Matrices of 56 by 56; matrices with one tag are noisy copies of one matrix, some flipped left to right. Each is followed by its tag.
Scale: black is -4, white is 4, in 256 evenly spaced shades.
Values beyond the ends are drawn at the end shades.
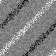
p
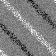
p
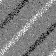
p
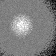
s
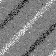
p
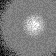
s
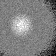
s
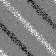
p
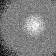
s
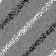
p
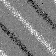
p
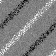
p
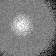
s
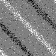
p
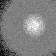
s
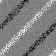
p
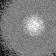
s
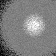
s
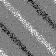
p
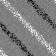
p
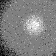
s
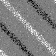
p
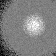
s
